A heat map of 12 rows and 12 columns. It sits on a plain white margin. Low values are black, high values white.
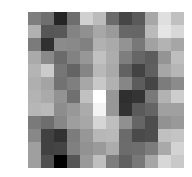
Upright stripes repeat 2 times across the table. The ninth with the lowest average is the bottom left. The middle left is the smoothest part.
